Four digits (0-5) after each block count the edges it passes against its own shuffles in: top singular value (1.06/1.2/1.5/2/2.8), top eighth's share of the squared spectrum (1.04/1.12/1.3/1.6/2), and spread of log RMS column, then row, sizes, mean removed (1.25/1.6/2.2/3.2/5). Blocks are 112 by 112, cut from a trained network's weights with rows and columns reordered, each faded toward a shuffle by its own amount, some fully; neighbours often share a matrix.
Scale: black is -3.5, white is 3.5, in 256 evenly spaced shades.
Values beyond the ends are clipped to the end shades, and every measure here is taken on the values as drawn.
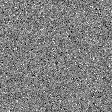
0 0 0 0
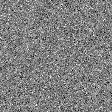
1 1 0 0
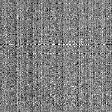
4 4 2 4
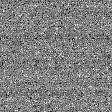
2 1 1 0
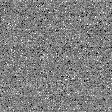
2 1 0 0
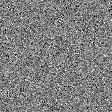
1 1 0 0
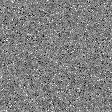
0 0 0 0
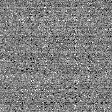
3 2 2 0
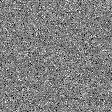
1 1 0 0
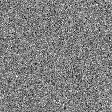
1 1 0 0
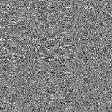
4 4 2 3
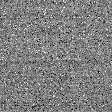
2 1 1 0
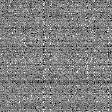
4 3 3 1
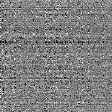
4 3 3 1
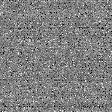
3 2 1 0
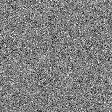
2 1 0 0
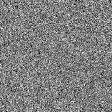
3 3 0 1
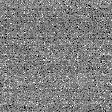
3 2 2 1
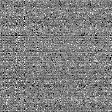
4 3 3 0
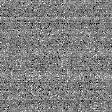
3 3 3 1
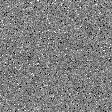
0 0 0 0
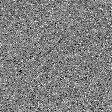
1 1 0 0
